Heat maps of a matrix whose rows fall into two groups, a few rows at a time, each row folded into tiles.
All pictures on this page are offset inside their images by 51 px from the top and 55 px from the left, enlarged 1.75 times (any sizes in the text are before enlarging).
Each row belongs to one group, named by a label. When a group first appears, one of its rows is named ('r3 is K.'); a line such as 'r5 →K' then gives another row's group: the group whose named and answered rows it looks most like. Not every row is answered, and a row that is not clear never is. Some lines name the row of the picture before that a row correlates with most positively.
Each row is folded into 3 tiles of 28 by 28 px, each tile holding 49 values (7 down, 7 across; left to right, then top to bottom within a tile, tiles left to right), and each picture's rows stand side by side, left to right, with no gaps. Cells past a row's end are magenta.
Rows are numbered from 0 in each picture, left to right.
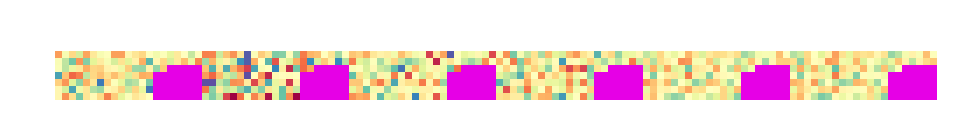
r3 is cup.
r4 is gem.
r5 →gem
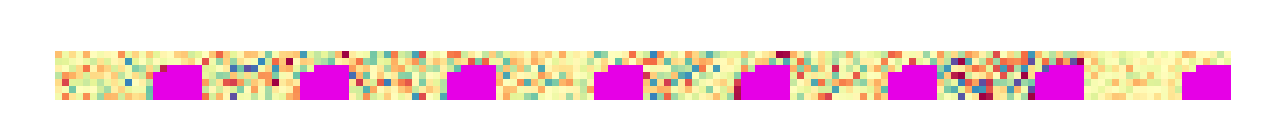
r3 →gem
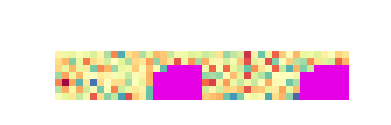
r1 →gem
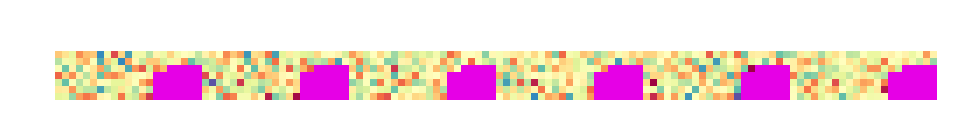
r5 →cup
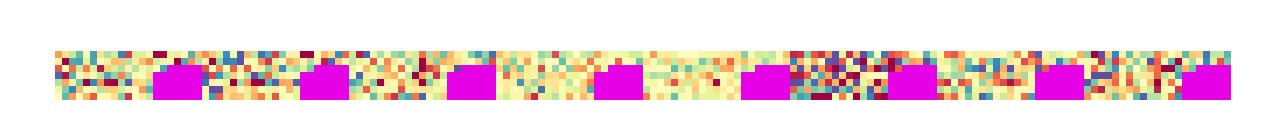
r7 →cup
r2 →cup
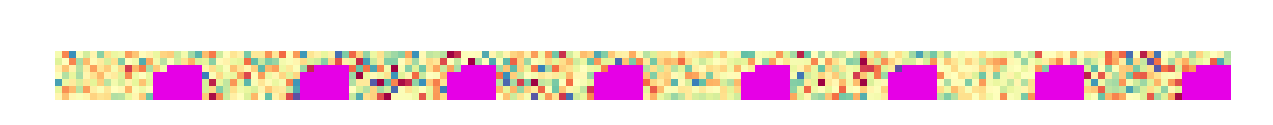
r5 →cup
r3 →gem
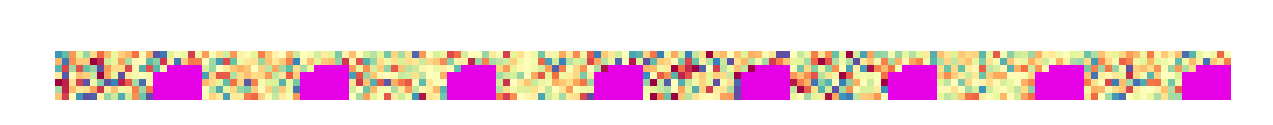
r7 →gem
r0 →gem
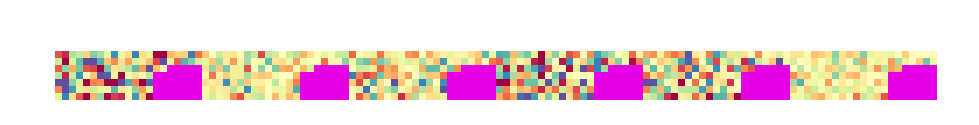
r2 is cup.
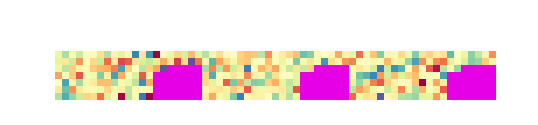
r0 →cup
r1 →gem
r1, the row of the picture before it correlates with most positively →3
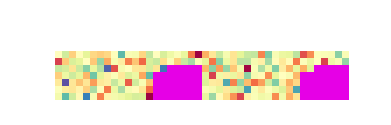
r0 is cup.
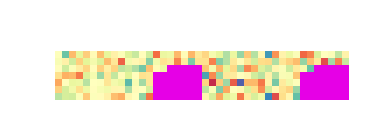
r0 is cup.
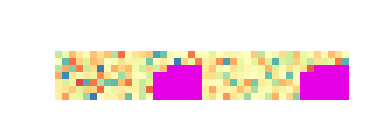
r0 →gem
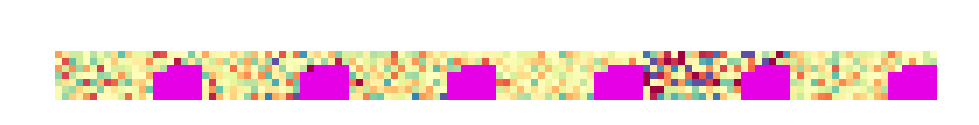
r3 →gem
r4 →gem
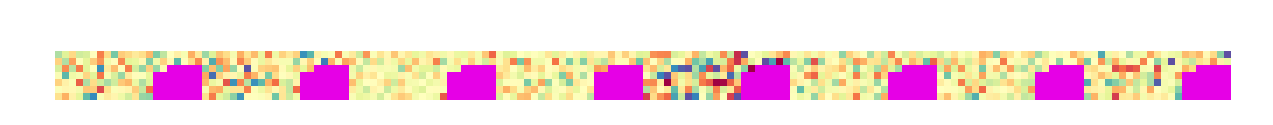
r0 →gem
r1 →gem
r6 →gem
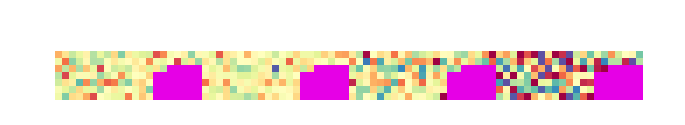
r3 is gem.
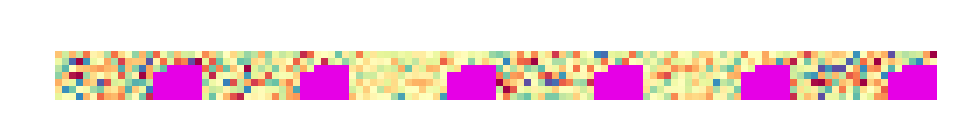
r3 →gem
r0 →cup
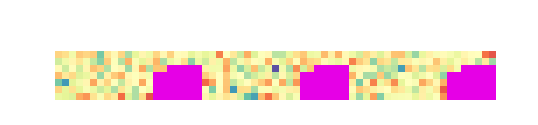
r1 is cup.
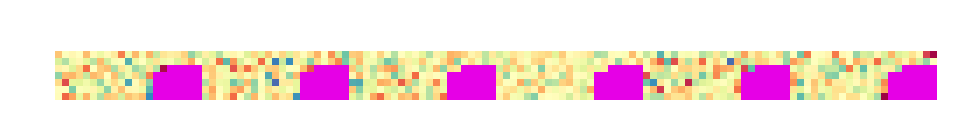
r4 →cup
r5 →cup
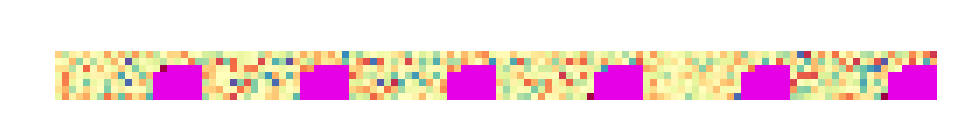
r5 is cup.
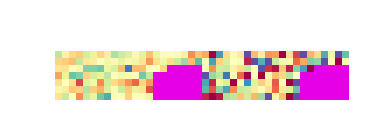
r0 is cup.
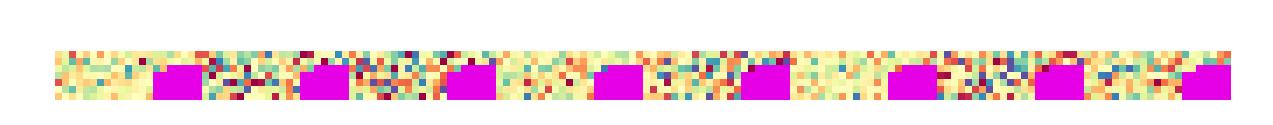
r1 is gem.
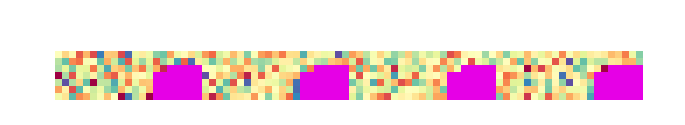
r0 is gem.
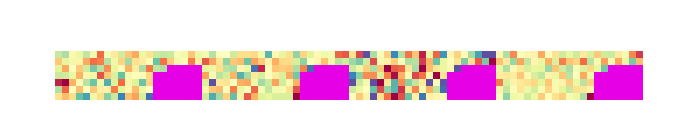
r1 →cup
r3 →cup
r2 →cup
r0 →gem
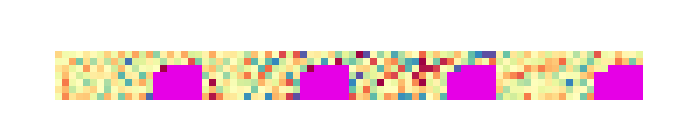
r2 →cup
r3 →cup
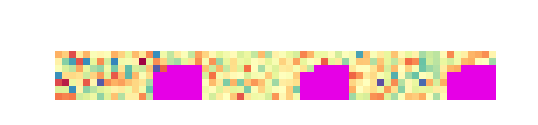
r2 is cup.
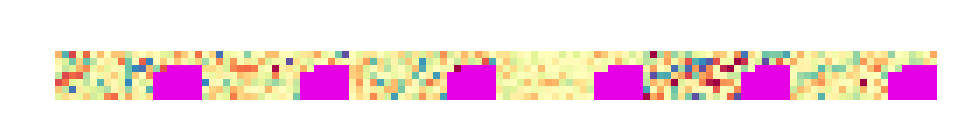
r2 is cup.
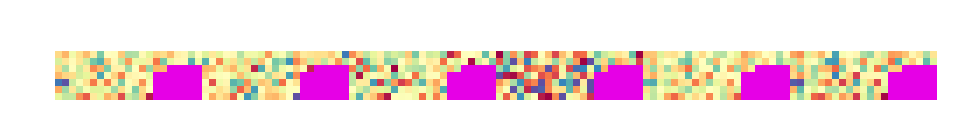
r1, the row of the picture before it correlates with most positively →2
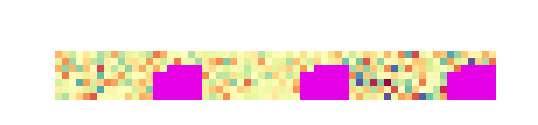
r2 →gem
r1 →cup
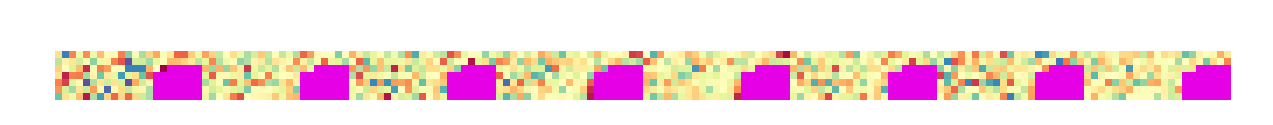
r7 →gem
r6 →gem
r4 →cup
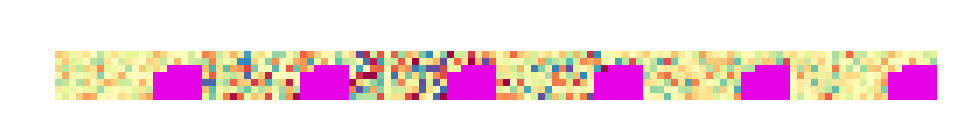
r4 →cup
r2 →cup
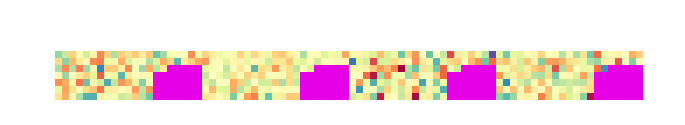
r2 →cup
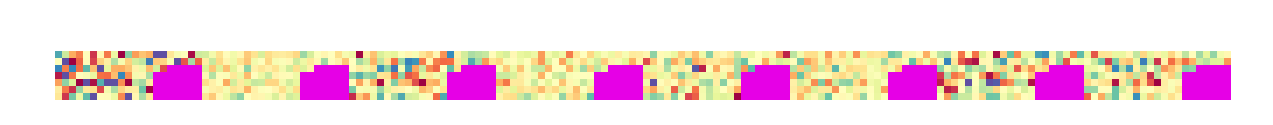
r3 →gem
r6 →gem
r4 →cup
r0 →gem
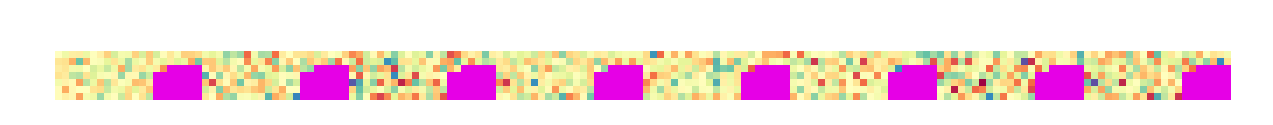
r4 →cup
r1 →gem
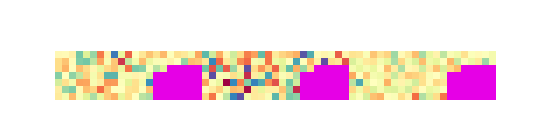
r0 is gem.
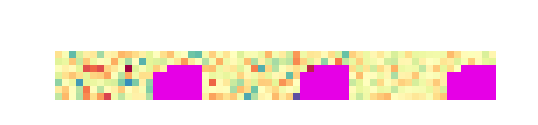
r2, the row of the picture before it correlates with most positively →2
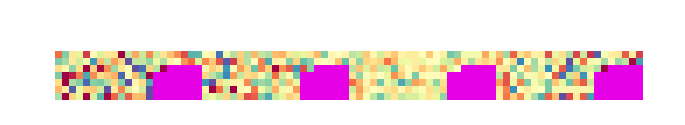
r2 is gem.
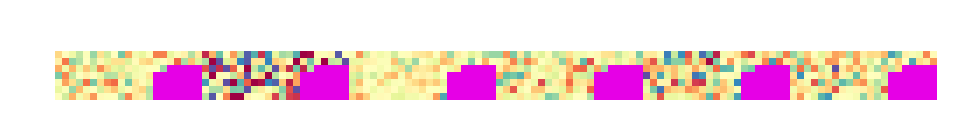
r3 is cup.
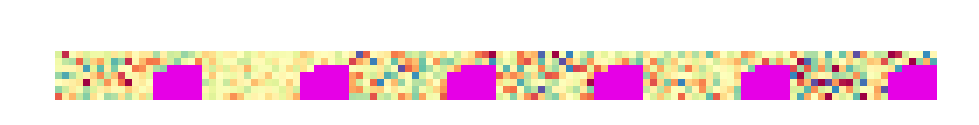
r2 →cup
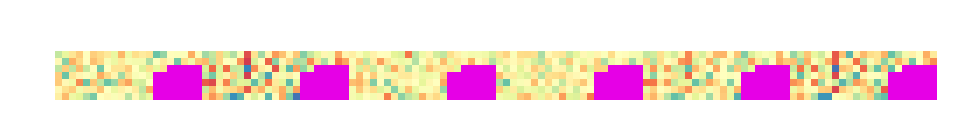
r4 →gem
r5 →gem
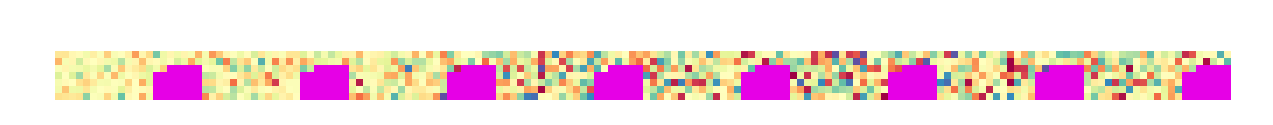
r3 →gem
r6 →cup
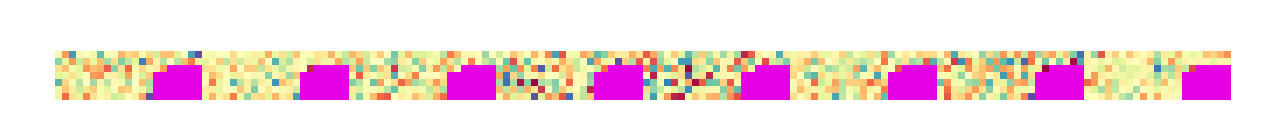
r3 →gem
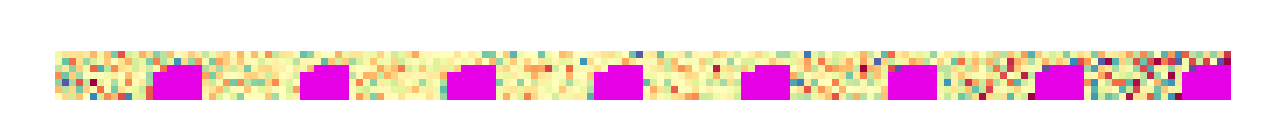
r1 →gem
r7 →cup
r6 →cup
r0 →gem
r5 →cup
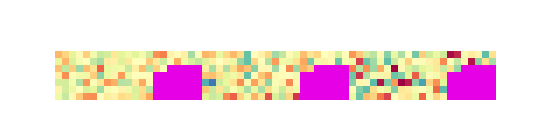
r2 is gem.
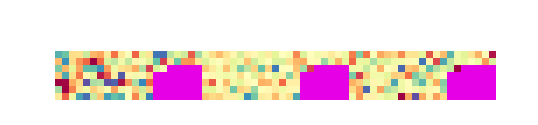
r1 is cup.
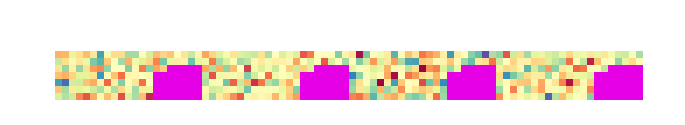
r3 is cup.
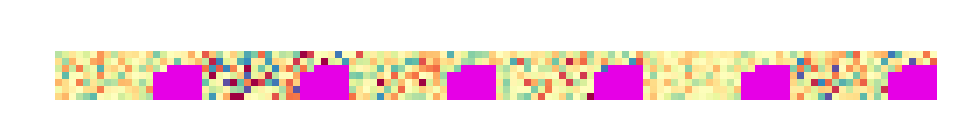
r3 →cup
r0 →gem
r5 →gem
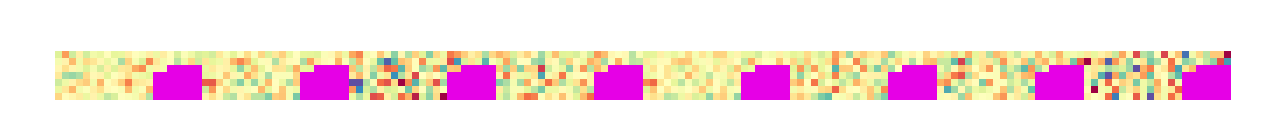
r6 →cup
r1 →gem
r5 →gem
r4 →gem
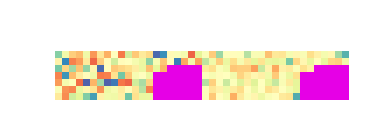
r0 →gem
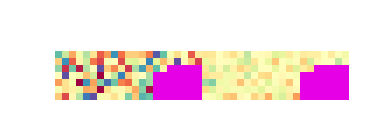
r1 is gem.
